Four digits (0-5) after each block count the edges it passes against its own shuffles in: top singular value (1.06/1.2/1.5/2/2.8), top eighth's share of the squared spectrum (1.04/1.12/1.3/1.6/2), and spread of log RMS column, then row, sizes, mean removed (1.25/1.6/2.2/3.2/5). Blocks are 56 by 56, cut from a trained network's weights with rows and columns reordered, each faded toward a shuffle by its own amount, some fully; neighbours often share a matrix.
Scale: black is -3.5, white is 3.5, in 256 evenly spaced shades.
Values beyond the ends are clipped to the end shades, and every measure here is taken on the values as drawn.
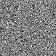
0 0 0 0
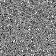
1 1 0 0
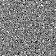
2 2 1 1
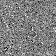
0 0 0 0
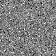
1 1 0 0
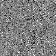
2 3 2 0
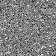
0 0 0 0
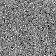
0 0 0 0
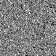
0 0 0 0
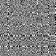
4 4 2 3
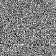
3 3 0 1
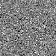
2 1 0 0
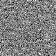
3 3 0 1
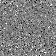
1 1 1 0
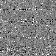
2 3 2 2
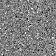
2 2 1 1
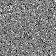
0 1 0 0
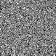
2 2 0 1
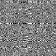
4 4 0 3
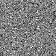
1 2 0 0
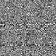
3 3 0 2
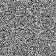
3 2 0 0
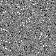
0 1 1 0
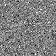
2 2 0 0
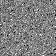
1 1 0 0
